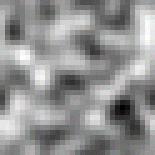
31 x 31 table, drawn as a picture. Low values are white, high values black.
There are no lone odd cells. The ninth with the highest average is the bottom right. The texture is blotchy. No row or column stands out. The halves do not mirror each other.
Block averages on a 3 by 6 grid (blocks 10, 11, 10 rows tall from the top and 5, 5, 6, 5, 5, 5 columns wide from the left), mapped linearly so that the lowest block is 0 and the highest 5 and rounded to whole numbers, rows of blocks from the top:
332430 | 213332 | 123354
